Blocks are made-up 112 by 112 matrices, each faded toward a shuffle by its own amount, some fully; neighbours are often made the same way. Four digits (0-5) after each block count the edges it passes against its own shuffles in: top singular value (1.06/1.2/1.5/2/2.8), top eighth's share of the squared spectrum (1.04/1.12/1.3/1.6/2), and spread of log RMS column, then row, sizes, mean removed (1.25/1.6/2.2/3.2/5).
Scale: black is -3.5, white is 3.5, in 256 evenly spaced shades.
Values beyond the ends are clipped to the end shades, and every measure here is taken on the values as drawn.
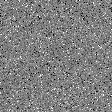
1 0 0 0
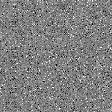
4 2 1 1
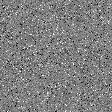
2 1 0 0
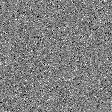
0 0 0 0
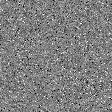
0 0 0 0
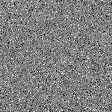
0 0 0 0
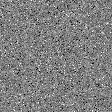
0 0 0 0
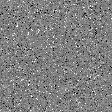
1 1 1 0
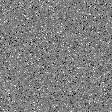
0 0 0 0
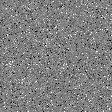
0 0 0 0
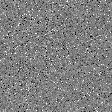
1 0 1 0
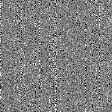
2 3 4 0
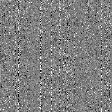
2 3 4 0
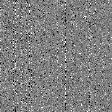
2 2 3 0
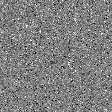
2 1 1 0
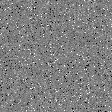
2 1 0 0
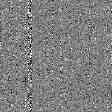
2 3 4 0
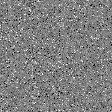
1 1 1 0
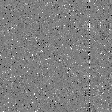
4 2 1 0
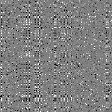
5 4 3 2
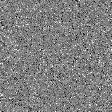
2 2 1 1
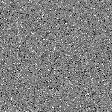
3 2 0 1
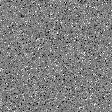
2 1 0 0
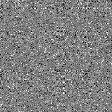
4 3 2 2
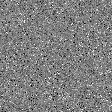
2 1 0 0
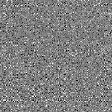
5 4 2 3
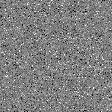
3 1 0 1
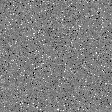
0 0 0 0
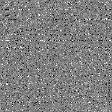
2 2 2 3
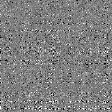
2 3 3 3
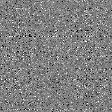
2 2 2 3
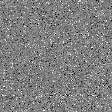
1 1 0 1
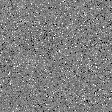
0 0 0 1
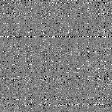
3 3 3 4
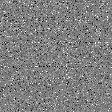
1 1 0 2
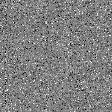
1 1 2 0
